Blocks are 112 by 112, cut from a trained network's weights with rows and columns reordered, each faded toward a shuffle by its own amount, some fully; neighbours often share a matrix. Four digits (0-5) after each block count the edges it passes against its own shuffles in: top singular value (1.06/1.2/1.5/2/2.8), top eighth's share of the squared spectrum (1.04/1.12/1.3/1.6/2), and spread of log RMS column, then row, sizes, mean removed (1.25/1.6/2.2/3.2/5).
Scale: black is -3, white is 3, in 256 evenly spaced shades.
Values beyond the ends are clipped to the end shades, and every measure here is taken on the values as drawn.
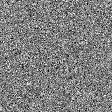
0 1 0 0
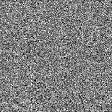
3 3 1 1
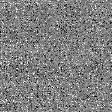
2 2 2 0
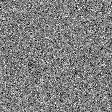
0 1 0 0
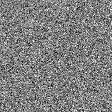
2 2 0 0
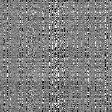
4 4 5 0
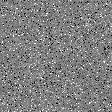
0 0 0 0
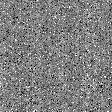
2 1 0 0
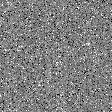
0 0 0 0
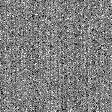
3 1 0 1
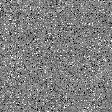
1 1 1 0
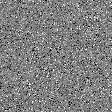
0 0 0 0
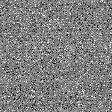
2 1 2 0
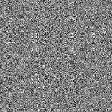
4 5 3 2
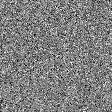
0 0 0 0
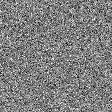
0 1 0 0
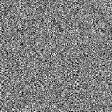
3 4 2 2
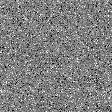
1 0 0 0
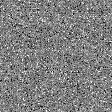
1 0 0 0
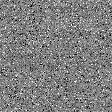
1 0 1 0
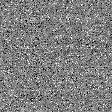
2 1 1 0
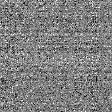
3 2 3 0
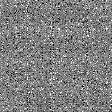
2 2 2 0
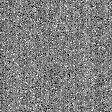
2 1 0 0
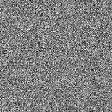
3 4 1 2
